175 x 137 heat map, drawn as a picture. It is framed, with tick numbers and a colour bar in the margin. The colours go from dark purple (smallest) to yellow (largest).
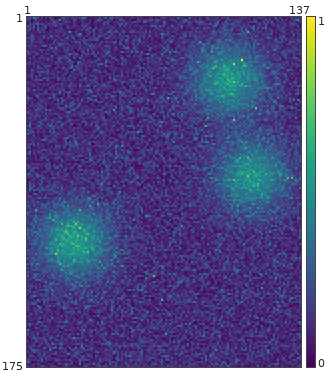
Average level on the scale: 20%. Slope: none. Histogram: skewed, a long tail of high values. Bumps: three. Mirror symmetry: none. Odd rows or columns: none.
